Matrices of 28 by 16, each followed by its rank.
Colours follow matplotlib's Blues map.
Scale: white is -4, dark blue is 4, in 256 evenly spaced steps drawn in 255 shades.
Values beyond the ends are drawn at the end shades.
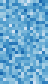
full rank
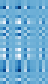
one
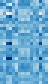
three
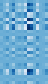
one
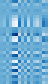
one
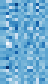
three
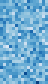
full rank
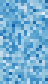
full rank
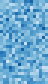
full rank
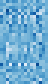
three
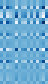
one
